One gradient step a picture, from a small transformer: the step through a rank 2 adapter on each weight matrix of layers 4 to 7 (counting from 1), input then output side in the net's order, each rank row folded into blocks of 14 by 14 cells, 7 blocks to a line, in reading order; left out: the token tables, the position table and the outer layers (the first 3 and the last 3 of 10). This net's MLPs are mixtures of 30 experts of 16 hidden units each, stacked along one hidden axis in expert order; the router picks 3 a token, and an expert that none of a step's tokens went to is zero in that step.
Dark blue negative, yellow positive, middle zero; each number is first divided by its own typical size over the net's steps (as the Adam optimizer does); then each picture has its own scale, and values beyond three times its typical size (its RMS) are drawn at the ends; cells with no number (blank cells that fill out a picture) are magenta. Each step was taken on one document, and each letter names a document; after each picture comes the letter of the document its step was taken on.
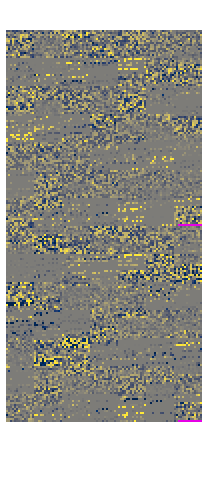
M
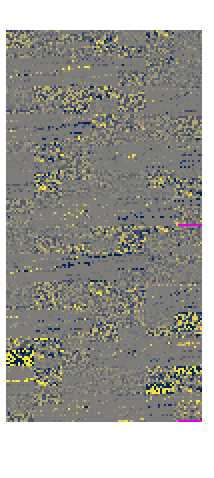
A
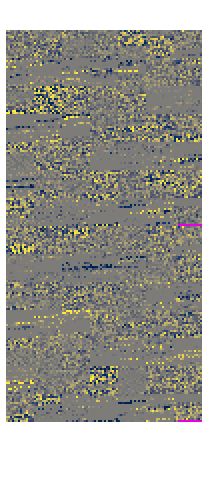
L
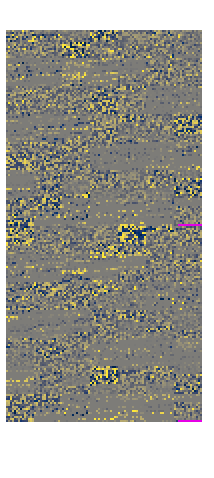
M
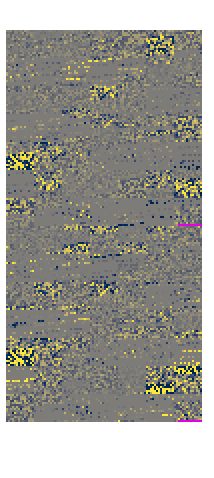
A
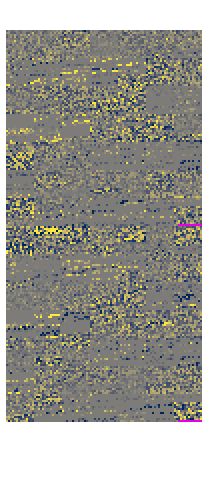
L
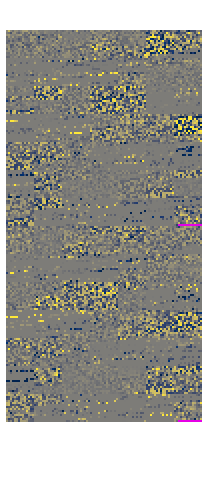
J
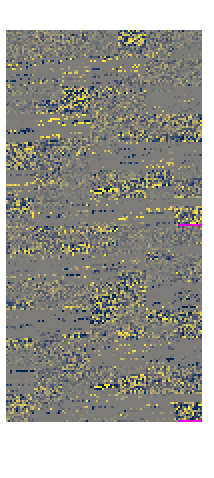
L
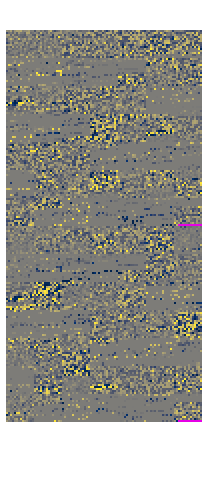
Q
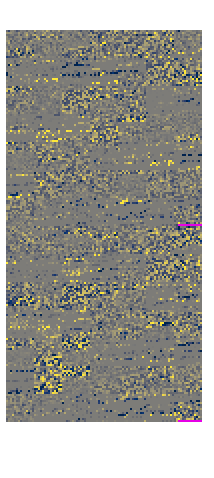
J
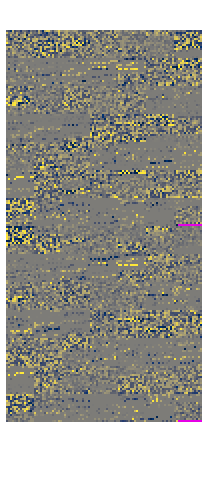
M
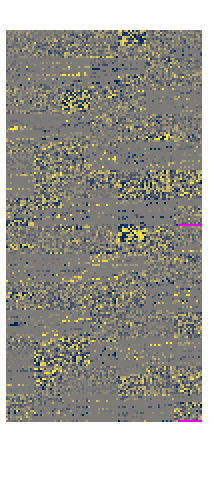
Q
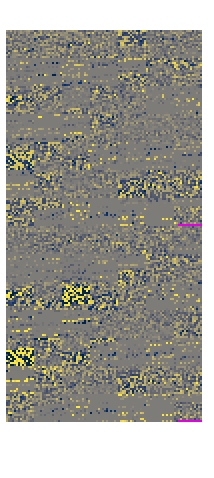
M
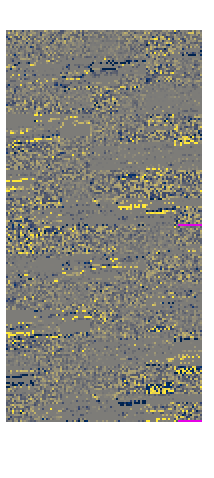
L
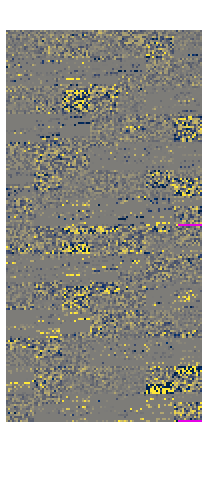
A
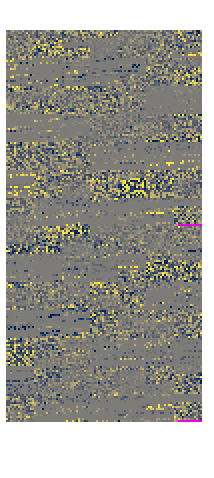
L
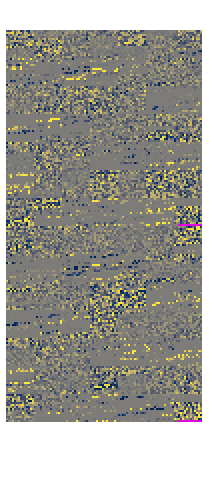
L
